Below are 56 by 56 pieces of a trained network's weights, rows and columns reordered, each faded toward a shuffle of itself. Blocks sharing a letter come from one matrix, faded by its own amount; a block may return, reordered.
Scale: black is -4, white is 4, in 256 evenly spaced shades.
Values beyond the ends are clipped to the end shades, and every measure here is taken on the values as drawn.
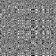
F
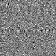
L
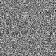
L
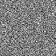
L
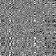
F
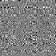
F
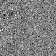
L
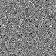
L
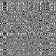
F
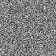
L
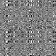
F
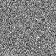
L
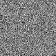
L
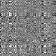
F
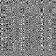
F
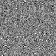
L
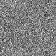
L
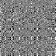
F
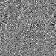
L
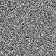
L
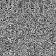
L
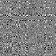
F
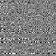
F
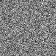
L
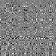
F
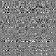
F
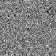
L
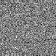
L
